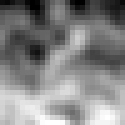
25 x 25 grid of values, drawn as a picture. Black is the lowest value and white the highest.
No lone cell stands out from its neighbours. Overall the values sit about 50% of the way up the scale. The ninth with the lowest average is the top left. Values rise toward the bottom. The field is mottled with small blotches.
